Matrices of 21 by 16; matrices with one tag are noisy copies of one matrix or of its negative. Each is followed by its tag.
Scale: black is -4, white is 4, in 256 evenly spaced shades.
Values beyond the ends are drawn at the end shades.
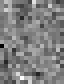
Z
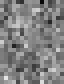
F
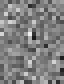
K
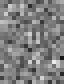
K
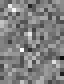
K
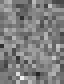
Z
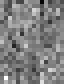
F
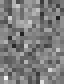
F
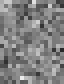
Z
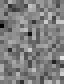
K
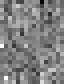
F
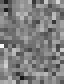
Z
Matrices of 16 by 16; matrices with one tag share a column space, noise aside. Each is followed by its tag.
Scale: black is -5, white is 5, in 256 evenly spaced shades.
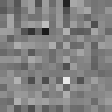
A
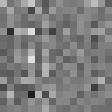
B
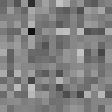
B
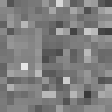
B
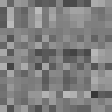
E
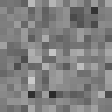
E
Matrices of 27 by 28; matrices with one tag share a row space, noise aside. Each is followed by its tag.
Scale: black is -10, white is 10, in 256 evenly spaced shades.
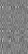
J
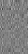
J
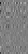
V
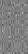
J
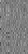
V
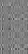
J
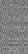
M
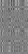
J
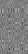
J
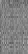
M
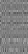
M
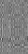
J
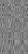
J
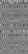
M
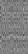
M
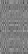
M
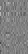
V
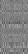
M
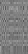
M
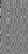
V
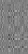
J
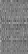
M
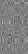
J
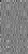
V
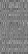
M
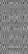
M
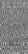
M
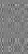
J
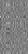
V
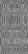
M
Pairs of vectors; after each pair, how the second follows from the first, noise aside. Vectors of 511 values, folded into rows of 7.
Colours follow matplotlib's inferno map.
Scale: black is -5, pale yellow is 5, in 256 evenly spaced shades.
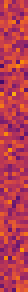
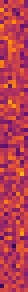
shuffled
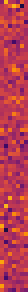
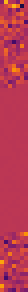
partly zeroed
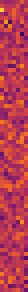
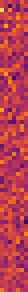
shuffled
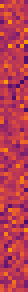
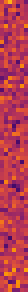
shuffled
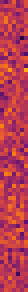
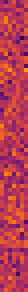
copied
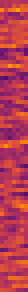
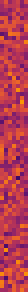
shuffled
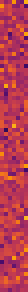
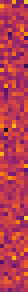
copied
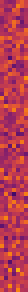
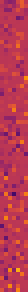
partly zeroed
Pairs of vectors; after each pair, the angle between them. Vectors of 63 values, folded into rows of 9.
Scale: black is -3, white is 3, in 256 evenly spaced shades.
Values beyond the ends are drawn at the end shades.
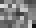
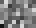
orthogonal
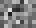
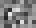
nearly opposite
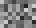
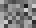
nearly parallel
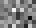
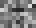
partly opposed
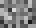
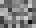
nearly parallel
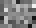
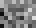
orthogonal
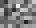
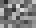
nearly parallel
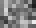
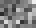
partly opposed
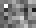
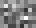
partly aligned
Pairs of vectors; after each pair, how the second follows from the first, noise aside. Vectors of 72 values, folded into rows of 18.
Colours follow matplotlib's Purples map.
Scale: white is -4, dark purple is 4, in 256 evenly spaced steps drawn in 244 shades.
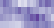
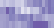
wrapped around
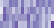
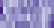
sign-scrambled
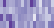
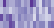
copied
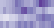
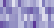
shuffled
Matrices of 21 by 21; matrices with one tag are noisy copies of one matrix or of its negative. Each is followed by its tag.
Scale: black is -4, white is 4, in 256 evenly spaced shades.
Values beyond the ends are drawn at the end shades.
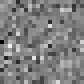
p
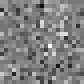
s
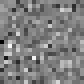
p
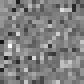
p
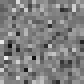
p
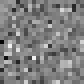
p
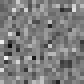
p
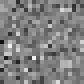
p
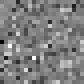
p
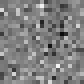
s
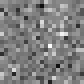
s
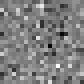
s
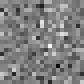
s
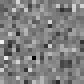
p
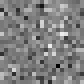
s
